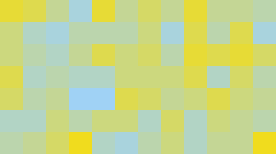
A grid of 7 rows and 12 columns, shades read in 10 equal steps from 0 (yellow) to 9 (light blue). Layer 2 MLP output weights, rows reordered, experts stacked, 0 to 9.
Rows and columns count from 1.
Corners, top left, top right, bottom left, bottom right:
1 6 6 0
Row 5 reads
3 6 5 9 9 2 3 5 4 2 4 5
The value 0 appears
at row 7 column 4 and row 7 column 12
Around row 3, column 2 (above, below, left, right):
7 7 4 7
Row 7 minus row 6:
-1 -2 -1 -6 3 4 -1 1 0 1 0 -6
